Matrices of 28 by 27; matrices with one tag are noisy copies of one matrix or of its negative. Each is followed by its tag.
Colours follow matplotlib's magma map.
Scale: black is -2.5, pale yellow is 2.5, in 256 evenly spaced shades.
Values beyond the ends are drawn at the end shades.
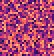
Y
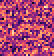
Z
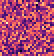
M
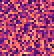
Y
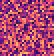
Y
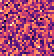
Y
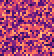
Z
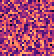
Y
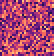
M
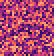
Z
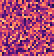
M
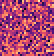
M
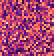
M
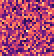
M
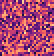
M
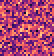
Z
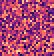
M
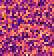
Z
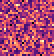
Y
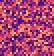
Z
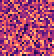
Y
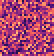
M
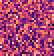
Y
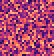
Y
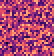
Z
